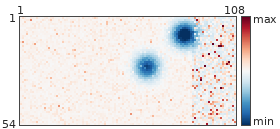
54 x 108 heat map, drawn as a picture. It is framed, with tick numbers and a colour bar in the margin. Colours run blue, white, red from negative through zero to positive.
A vertical seam about 80% of the way across splits the table, and the left part is calmer. The ninth with the lowest average is the top right. The values are skewed, with a long tail toward low values. On average the colour sits 50% of the way up the scale. Two dips sink into the field.
